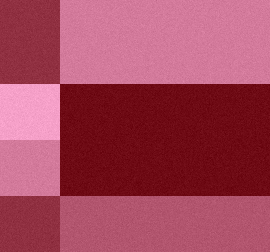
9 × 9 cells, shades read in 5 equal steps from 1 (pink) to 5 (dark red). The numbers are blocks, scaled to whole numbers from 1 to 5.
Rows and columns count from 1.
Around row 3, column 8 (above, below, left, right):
2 5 2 2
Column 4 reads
2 2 2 5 5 5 5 3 3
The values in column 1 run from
1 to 4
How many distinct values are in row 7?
2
